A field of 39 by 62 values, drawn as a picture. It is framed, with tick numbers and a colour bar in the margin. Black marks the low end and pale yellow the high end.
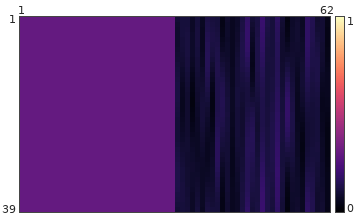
The table splits into one row of 2 panels. Panel 1,1: low, flat. Panel 1,2: very low, streaked downward, faint in contrast.
